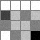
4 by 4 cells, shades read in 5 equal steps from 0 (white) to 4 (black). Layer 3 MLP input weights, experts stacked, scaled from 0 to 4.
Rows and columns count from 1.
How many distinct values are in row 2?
3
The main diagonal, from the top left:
0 1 1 4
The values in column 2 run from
0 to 2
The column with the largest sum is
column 4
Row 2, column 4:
1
